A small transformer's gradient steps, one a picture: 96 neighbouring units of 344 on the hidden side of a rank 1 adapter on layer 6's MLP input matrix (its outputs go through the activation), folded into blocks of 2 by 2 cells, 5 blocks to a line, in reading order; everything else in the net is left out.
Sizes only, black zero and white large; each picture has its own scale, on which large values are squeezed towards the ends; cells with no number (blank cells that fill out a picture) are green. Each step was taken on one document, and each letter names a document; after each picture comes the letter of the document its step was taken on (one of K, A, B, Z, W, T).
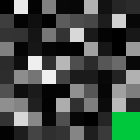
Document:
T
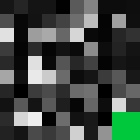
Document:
T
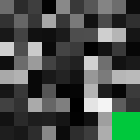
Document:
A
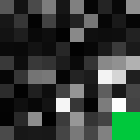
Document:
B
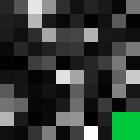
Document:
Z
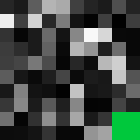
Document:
Z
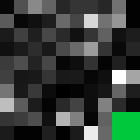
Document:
Z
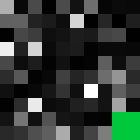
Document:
A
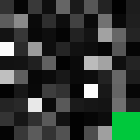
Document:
A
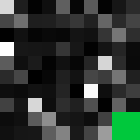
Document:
A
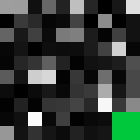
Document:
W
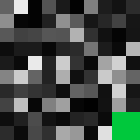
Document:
T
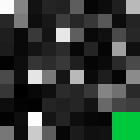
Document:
W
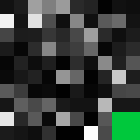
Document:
Z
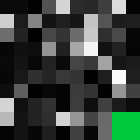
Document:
Z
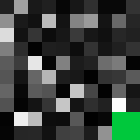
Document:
T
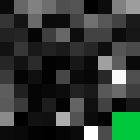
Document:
Z
